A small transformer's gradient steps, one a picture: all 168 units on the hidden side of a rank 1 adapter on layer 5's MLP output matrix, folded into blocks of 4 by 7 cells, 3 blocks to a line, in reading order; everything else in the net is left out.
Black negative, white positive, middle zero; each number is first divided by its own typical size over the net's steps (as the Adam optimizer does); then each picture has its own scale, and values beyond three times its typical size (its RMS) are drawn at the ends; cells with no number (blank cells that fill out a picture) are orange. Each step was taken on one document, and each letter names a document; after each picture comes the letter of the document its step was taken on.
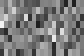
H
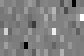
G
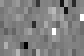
G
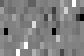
G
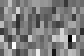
H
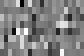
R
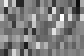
R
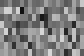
H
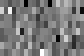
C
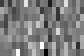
C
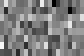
R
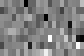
C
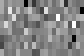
C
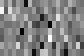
C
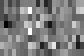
C
